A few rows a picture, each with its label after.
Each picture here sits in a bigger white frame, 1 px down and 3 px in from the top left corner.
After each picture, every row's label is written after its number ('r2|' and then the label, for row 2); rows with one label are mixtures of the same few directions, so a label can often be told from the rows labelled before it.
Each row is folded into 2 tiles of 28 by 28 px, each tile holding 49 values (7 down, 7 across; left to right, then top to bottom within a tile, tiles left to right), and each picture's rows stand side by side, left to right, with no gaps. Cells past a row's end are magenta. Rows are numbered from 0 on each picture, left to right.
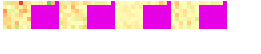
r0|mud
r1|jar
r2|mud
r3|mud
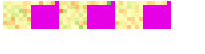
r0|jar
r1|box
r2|jar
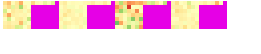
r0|mud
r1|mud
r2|jar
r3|mud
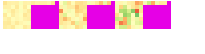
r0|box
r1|mud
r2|jar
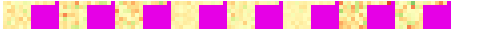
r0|jar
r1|mud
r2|mud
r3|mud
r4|mud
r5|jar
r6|box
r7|mud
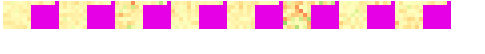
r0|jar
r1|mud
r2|mud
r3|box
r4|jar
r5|jar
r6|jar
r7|jar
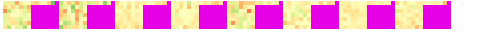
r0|box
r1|box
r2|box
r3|mud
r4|jar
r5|jar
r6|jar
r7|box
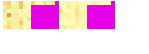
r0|mud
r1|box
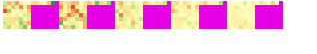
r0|box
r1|jar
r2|mud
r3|box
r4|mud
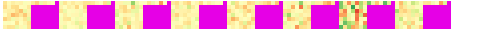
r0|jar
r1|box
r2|mud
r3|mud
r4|mud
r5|mud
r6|box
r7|mud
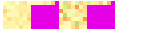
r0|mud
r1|mud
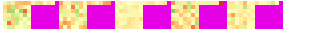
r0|jar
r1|box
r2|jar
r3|box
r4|mud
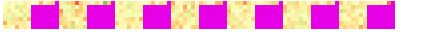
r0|jar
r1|mud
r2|jar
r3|box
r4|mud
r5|box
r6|box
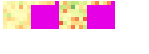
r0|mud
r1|jar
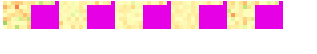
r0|jar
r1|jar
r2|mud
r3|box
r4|mud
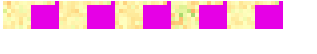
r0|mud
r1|jar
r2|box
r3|jar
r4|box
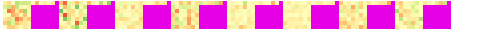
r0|jar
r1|mud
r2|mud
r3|box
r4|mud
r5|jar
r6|box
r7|mud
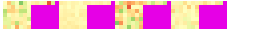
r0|mud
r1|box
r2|jar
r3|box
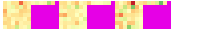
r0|mud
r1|mud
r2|mud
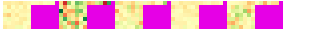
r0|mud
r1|mud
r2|box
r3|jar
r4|jar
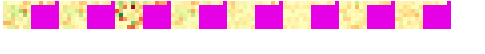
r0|jar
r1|jar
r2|mud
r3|jar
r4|mud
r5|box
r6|mud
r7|jar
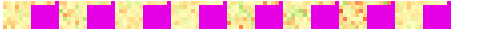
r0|box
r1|mud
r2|jar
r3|jar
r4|jar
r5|jar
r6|mud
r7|jar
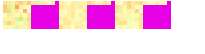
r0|jar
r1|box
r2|jar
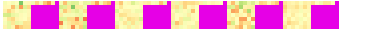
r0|mud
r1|jar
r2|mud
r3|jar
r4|jar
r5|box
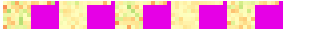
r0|box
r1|mud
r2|jar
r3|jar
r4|jar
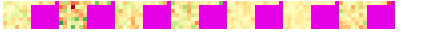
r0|jar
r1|jar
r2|box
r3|box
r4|mud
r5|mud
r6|box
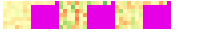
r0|jar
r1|box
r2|box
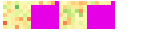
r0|jar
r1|jar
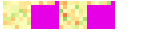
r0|jar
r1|mud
